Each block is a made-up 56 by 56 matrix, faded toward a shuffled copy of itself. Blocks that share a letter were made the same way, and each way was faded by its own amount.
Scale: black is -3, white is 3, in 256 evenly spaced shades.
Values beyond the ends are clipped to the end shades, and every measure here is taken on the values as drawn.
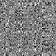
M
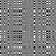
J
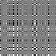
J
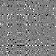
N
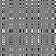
J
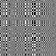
J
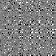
N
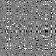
N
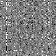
M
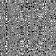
M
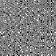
M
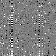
N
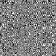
M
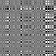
J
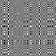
J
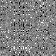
M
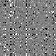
N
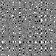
N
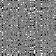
N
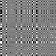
J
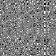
M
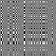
J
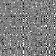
N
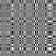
J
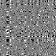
N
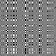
J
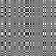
J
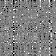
N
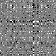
N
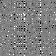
N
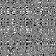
N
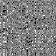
M
